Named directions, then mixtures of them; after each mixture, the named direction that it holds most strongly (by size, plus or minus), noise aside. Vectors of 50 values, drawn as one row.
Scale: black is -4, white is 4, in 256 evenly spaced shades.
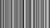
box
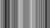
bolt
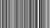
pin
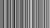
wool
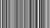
pin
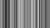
bolt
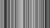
bolt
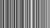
wool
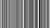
pin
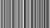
box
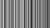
wool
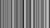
box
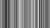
bolt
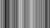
bolt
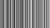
wool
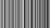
box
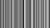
box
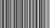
pin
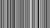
pin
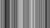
bolt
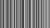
box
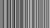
wool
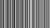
wool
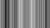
bolt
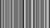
box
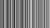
wool
